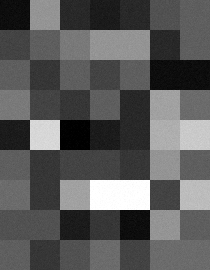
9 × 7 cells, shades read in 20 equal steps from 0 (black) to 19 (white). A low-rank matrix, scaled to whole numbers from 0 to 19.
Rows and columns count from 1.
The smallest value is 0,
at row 5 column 3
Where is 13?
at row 5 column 6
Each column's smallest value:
1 4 0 2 1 1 1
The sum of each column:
52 61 48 63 56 70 74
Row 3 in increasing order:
1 1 4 5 7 7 7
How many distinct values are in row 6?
4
